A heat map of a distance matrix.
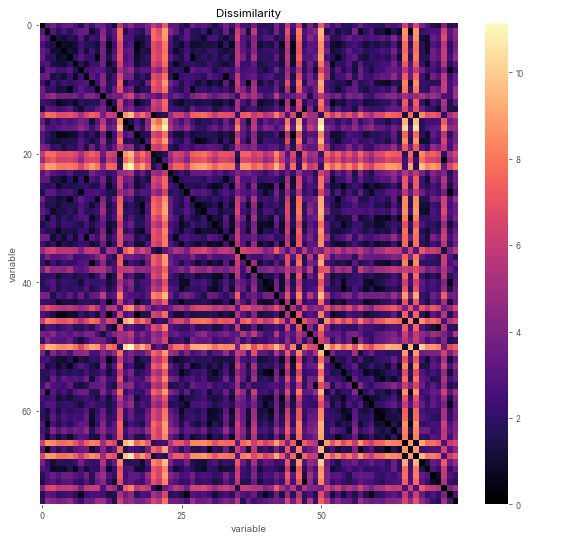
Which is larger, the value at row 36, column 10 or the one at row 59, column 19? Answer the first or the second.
the first
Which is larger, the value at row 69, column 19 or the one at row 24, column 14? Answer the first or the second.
the second
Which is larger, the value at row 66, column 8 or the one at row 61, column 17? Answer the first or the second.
the first
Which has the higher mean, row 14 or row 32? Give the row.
14
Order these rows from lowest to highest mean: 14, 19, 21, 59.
59, 19, 21, 14
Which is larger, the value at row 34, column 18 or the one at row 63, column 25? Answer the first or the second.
the second
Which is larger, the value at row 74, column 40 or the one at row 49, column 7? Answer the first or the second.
the first
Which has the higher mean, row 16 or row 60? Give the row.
16
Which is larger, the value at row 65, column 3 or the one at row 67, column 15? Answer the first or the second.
the second
